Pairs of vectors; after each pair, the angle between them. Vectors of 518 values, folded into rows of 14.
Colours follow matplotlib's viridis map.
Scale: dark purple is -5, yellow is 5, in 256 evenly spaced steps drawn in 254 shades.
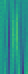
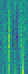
nearly opposite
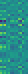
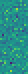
orthogonal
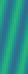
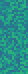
orthogonal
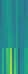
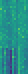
nearly opposite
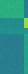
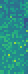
partly opposed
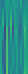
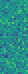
orthogonal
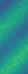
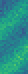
nearly parallel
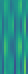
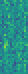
partly aligned
